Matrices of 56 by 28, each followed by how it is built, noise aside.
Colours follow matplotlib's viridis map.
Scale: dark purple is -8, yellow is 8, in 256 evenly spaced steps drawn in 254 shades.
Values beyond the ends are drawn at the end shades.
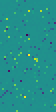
sparse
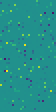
sparse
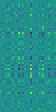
low rank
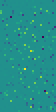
sparse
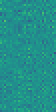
low rank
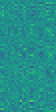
low rank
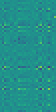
low rank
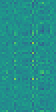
low rank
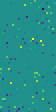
sparse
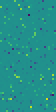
sparse
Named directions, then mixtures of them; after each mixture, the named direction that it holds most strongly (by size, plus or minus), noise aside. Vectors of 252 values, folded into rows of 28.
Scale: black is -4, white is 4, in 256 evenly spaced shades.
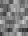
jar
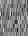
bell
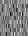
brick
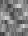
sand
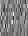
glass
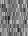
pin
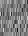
bell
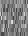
glass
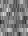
jar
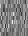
glass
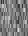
pin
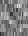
sand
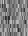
pin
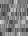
jar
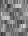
sand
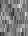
sand
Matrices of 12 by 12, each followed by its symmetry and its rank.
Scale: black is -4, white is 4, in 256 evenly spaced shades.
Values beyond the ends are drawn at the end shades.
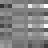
neither, rank one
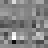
neither, rank two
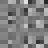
neither, rank two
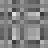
symmetric, rank one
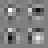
symmetric, rank one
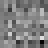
neither, rank two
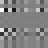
neither, rank one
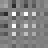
symmetric, rank one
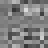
neither, rank two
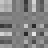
symmetric, rank one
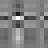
neither, rank one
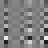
neither, rank one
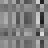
neither, rank one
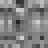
neither, rank two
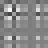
symmetric, rank one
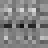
neither, rank two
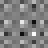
symmetric, rank one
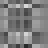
neither, rank one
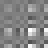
symmetric, rank one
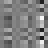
neither, rank one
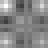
symmetric, rank one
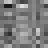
neither, rank two
